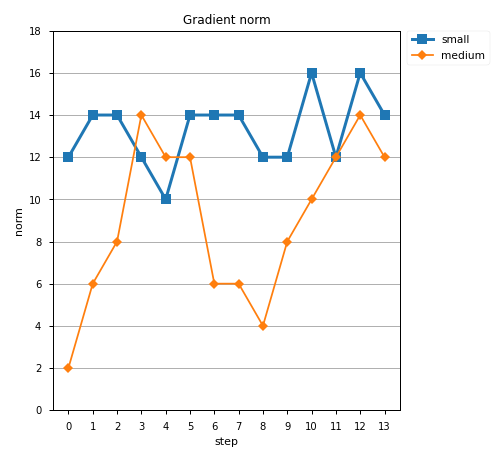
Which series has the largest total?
small
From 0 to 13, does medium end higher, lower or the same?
higher
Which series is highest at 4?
medium
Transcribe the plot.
Title: Gradient norm
x-axis: step, ticks 0 1 2 3 4 5 6 7 8 9 10 11 12 13
y-axis: norm, ticks 0 2 4 6 8 10 12 14 16 18
Legend: small, medium
Values:
small: 12 14 14 12 10 14 14 14 12 12 16 12 16 14
medium: 2 6 8 14 12 12 6 6 4 8 10 12 14 12
